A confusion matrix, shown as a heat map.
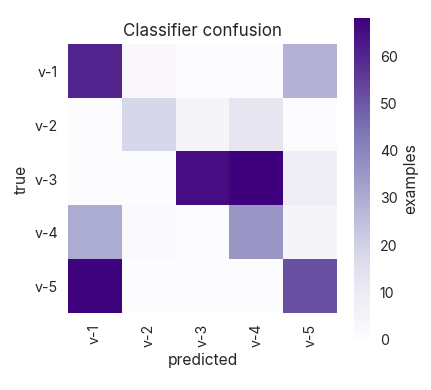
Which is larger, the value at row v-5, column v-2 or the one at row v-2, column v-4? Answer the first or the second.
the second
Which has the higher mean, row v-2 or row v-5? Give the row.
v-5
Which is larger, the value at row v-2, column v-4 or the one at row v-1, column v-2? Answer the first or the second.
the first
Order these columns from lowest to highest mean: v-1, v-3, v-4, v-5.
v-3, v-5, v-4, v-1
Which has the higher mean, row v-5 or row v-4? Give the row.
v-5
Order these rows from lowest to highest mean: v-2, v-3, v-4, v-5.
v-2, v-4, v-5, v-3
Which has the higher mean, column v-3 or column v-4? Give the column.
v-4
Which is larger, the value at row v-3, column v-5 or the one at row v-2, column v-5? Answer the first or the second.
the first
